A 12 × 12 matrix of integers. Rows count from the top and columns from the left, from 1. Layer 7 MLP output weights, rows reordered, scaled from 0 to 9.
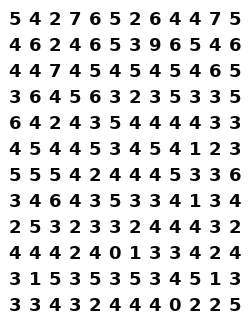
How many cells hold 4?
46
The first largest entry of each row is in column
4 8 3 2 1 2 12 3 2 1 3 12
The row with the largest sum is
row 2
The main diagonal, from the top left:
5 6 7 5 3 3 4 3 4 4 1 5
